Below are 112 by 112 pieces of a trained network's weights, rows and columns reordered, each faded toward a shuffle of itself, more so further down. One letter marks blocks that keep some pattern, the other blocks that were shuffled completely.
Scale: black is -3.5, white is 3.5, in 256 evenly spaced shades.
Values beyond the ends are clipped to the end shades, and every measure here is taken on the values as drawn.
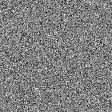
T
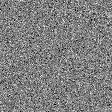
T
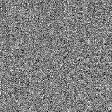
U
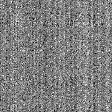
U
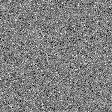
T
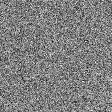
T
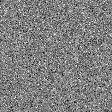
T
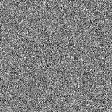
U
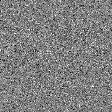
U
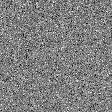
T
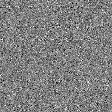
U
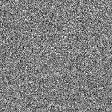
U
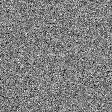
T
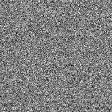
U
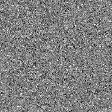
U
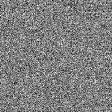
U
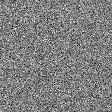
T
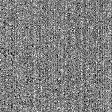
U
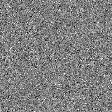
U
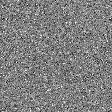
U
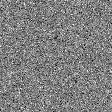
T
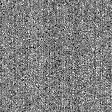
U
